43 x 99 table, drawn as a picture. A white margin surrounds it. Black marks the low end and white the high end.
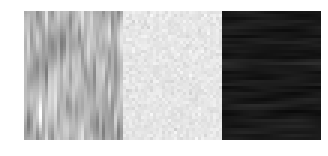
It is made of 1 by 3 panels. Panel 1,1: high, streaked downward. Panel 1,2: very high, fine-grained, faint in contrast. Panel 1,3: very low, streaked across, faint in contrast.
